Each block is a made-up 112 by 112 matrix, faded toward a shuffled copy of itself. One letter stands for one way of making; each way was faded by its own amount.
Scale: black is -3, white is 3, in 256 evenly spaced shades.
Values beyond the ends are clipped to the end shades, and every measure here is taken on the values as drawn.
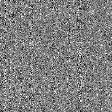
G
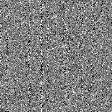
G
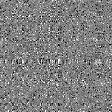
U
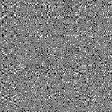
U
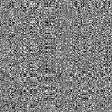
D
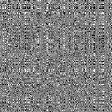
D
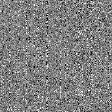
G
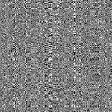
D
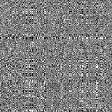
D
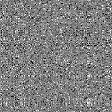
U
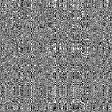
D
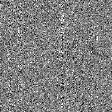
G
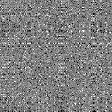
U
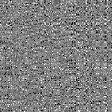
U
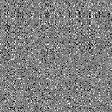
U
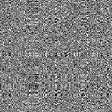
D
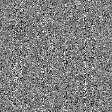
G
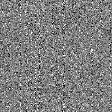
G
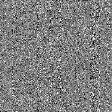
G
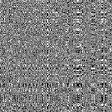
D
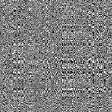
D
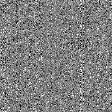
G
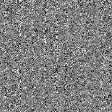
G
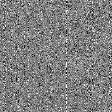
G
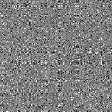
U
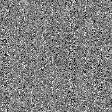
G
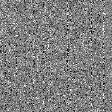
G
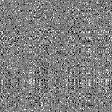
U
